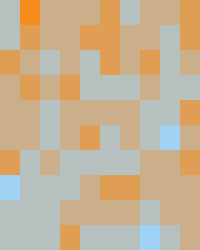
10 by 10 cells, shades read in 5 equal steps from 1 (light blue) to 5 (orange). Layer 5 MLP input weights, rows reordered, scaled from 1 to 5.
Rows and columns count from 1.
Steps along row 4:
up down up down same same up down same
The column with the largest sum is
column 10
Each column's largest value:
4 5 3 4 4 4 4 4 3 4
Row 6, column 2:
3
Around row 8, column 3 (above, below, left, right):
3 2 2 2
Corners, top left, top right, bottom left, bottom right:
2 4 2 3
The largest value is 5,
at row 1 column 2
